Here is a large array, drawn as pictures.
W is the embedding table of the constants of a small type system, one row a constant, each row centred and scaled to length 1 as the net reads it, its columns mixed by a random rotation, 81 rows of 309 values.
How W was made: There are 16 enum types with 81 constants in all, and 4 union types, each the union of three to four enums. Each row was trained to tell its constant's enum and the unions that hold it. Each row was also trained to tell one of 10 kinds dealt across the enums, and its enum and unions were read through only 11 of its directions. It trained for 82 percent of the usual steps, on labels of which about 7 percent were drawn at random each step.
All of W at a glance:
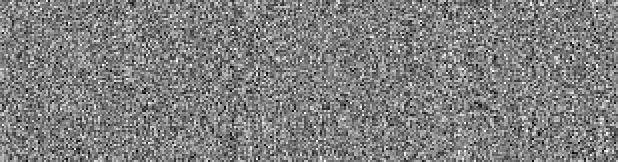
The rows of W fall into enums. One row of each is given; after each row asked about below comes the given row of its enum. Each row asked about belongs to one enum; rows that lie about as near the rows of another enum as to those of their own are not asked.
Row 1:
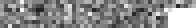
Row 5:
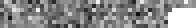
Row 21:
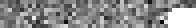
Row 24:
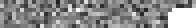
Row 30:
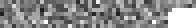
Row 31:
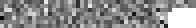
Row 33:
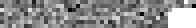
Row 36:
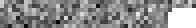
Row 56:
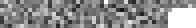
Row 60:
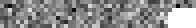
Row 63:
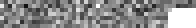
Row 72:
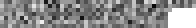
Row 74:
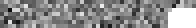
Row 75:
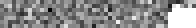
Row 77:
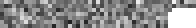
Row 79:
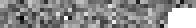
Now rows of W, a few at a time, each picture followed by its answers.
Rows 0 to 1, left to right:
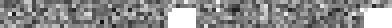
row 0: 60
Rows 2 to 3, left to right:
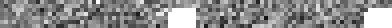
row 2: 1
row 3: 21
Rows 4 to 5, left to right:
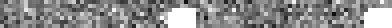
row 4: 74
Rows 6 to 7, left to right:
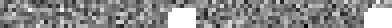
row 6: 56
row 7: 31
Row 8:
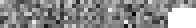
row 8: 31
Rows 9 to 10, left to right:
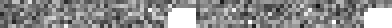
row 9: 60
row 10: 5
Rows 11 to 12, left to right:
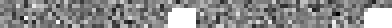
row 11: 72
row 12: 5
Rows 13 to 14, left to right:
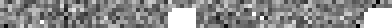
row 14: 79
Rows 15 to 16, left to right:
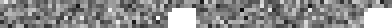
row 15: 33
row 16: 30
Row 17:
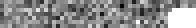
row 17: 5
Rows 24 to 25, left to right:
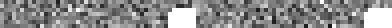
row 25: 31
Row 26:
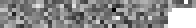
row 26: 72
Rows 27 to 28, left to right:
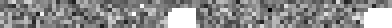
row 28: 60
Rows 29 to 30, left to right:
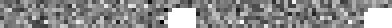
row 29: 21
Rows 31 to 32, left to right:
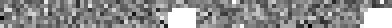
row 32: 63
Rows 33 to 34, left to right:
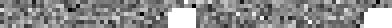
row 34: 79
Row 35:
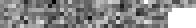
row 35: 5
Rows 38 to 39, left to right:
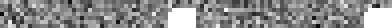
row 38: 63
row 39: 56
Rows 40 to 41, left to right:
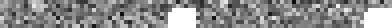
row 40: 72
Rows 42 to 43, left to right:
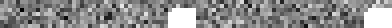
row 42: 21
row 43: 31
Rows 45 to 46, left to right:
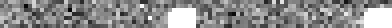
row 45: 72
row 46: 63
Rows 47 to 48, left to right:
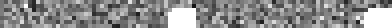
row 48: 21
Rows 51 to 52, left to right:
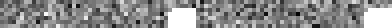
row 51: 21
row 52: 30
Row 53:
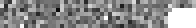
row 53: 60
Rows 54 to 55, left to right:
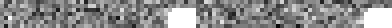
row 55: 63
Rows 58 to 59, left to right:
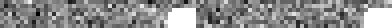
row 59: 60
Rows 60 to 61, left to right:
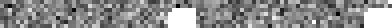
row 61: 33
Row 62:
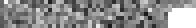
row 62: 56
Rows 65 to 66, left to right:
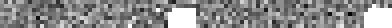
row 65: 75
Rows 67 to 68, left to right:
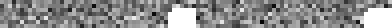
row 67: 75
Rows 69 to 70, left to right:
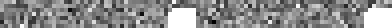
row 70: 74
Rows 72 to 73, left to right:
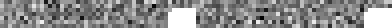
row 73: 33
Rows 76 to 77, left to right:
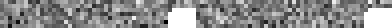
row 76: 75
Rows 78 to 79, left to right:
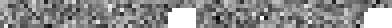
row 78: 72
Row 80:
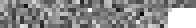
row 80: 63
